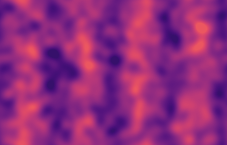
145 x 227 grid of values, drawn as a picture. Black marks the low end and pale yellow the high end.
The field is smooth, with broad soft blobs. No overall slope runs across the table. On average the colour sits 40% of the way up the scale. No single row or column stands out from its neighbours. Upright stripes repeat 4 times across the table.
